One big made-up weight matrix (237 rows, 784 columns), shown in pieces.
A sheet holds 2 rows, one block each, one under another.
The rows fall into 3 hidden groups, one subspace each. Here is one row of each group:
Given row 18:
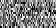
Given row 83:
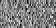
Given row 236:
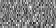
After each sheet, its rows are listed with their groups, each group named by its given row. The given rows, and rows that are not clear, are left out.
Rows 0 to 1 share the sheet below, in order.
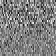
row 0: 83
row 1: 18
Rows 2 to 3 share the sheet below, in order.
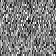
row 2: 236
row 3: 83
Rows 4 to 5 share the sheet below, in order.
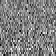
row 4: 83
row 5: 236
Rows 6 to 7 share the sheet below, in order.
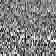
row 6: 18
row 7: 18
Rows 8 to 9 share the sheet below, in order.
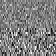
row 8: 236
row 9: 83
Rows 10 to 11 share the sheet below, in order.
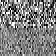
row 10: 18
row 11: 83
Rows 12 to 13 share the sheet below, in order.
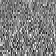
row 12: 236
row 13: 236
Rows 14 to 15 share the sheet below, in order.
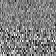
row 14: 83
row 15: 18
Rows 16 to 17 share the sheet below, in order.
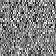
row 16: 236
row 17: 236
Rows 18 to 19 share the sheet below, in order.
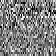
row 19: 236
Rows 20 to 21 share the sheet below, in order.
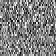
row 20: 236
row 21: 83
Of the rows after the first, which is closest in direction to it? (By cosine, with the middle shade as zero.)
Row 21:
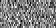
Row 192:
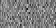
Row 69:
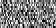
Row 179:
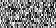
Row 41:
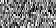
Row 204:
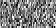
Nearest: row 192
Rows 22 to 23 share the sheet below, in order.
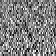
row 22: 236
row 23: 236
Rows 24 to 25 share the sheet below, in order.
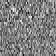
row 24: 18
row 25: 83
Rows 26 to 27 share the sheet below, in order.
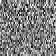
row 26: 83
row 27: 18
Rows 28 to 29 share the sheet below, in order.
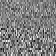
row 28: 18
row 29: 18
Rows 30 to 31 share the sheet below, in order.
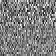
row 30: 83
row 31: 18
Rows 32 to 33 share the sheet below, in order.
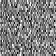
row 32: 83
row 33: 83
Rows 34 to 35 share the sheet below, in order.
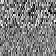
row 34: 18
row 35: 236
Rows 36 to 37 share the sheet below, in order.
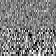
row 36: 18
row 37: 236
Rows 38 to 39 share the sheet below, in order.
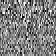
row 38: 18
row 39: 83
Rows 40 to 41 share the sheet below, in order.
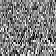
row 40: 236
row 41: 18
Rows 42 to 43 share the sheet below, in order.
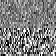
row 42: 18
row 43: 18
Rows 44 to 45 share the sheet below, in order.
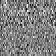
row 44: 83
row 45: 236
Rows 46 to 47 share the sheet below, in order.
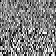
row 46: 83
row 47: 236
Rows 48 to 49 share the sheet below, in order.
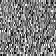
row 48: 83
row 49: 18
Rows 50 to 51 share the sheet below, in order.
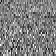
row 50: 18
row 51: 236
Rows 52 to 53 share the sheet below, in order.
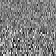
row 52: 18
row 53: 236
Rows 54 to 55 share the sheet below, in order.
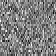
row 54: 18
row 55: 18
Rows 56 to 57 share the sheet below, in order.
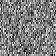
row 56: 83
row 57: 83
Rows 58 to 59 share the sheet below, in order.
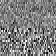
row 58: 18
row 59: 18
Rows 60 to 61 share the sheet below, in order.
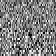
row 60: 236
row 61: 236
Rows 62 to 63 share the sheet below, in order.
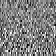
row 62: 83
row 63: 236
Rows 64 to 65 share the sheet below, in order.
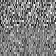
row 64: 18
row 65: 18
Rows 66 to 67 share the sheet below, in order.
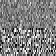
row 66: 83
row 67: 18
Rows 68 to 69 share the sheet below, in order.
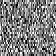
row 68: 83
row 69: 83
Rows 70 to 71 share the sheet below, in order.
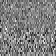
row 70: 18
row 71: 83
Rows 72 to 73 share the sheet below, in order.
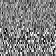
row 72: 83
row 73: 83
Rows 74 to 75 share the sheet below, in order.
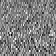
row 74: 236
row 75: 83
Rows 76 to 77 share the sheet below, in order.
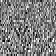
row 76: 18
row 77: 18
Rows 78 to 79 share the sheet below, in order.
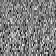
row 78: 236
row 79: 18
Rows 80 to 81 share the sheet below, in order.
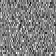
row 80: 83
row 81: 236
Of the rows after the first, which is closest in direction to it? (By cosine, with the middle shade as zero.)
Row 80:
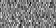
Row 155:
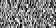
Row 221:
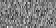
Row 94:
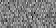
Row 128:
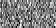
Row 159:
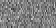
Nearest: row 155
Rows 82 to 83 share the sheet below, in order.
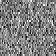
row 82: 236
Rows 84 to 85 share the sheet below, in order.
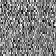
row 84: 83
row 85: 236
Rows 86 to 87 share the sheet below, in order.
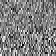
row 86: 18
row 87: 18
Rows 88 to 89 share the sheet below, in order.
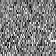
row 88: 236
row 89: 18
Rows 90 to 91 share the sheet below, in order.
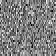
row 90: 83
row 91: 18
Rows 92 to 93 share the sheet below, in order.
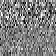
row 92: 18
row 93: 236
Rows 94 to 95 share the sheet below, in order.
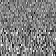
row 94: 18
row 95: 83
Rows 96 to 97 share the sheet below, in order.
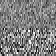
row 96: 83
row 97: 18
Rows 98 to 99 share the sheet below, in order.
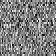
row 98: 236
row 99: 83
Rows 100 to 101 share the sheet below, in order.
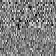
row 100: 236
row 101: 18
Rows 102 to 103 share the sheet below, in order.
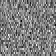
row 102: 83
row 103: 18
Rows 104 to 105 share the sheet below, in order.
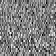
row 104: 83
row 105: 83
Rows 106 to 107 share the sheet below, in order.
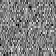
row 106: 236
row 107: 236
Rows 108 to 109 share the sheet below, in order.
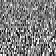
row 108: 236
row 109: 18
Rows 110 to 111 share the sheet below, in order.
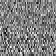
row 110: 18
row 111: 83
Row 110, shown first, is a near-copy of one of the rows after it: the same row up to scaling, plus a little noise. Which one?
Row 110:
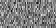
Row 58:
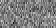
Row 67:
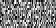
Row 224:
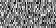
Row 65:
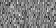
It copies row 224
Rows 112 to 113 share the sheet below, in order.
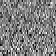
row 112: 83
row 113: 236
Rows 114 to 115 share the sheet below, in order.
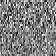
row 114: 18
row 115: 83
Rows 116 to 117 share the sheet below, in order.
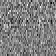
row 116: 236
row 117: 18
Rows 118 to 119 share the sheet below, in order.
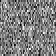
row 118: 83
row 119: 236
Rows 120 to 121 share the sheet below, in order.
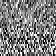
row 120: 83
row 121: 83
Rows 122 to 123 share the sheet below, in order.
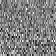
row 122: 83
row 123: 18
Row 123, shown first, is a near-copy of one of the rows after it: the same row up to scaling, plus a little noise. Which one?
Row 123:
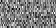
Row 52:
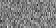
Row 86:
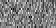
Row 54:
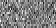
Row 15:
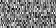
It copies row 15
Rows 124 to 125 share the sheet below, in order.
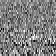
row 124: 236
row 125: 18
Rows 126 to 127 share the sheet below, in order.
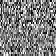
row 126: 83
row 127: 236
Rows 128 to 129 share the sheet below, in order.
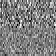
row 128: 83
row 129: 236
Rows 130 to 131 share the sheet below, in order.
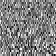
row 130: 18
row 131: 83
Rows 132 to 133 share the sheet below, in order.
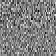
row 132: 18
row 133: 236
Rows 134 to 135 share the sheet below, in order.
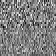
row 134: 18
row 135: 83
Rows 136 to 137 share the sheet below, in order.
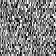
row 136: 83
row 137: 83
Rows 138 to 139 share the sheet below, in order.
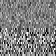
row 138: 83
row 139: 83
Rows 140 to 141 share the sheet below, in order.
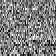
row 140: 236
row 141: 18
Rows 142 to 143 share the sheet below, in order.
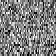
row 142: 18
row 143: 18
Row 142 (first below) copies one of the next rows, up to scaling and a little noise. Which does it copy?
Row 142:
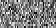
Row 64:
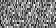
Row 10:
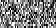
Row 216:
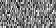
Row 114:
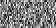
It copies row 10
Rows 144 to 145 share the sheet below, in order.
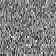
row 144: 83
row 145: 18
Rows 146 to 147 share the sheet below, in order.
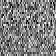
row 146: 236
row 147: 18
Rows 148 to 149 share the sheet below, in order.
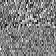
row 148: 83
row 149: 18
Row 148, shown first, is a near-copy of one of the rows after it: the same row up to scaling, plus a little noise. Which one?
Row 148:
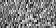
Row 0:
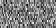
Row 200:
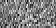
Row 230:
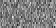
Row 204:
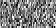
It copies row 200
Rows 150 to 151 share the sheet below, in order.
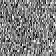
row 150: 83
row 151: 18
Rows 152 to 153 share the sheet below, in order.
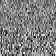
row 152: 83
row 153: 83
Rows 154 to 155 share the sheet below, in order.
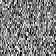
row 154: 18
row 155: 83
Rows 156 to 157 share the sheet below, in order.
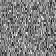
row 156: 236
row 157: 83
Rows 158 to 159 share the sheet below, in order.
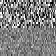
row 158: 83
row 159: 18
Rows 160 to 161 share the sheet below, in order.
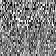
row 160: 236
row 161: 18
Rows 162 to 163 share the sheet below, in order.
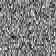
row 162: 83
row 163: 18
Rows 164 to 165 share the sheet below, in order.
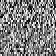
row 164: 236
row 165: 18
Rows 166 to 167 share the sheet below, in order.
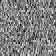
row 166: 83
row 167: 18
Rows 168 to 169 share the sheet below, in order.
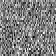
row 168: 18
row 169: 236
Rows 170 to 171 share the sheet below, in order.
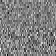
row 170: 18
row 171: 18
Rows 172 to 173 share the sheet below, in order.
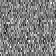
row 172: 236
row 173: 83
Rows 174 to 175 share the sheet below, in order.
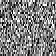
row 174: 236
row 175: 18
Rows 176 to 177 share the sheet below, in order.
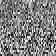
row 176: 236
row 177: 18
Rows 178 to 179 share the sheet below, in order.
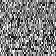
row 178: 236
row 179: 18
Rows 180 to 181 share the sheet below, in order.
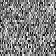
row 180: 18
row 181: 83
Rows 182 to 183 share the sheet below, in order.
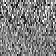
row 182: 83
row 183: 83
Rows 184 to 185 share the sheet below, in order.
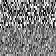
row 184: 83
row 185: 18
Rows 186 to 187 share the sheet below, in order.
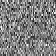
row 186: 18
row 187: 18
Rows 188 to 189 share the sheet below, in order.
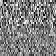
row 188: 83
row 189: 83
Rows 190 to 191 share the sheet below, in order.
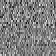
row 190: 236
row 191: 18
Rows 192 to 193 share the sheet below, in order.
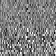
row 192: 83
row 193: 83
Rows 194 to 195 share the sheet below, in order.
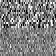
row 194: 236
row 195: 83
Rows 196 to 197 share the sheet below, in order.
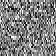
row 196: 18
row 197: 18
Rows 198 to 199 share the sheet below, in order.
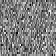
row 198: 18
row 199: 83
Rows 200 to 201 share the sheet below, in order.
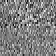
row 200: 83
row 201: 83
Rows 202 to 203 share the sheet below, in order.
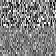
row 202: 236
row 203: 236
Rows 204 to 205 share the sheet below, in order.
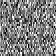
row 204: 83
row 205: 83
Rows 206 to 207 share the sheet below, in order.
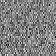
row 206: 18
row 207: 18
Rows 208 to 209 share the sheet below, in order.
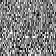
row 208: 18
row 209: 236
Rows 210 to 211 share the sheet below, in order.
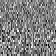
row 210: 236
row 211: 18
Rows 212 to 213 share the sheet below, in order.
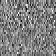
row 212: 83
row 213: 83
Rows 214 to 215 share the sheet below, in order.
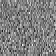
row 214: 83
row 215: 18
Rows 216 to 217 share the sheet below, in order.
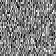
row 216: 18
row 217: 83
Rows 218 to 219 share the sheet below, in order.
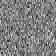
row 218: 18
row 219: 18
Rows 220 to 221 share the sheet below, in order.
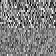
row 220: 83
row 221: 18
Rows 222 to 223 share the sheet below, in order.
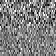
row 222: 83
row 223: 83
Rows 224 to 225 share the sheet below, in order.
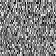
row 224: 18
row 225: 83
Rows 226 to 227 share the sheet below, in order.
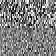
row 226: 83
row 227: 236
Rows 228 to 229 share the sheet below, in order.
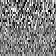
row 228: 18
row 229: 83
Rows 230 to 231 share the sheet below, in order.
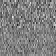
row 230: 83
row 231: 83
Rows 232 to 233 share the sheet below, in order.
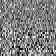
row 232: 236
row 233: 236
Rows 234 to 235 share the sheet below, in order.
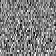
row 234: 83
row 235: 18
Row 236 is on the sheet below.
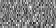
